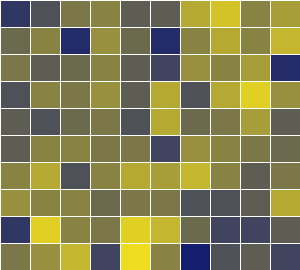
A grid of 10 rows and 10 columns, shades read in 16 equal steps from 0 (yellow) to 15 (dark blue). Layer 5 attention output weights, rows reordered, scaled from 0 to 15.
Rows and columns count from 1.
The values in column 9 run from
1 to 12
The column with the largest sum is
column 1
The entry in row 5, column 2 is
11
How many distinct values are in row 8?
7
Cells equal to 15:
1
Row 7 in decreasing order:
11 10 8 7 7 7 5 4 4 3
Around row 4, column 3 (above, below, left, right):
9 9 7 6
